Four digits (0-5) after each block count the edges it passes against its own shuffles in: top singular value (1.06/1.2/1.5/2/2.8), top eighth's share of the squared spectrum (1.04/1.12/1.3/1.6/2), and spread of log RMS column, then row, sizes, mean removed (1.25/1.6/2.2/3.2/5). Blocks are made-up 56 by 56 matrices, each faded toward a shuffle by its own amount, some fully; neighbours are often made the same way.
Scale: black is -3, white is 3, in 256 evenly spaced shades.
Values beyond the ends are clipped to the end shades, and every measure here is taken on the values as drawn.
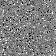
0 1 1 0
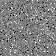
1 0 0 0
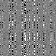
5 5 4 2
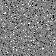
0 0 0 0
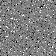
0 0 0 0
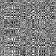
4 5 3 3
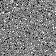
0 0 0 0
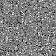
3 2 1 0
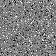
0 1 0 0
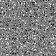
3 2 1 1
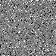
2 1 0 0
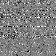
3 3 0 3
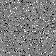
1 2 0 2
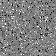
2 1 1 0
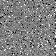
2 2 1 0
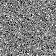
0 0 0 0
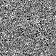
0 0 0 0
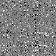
2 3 2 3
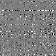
3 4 2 3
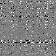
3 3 2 3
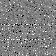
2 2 0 2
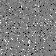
1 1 1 1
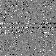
2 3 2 2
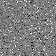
1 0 0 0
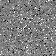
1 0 0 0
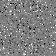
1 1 0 1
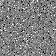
1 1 0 0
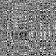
4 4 3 2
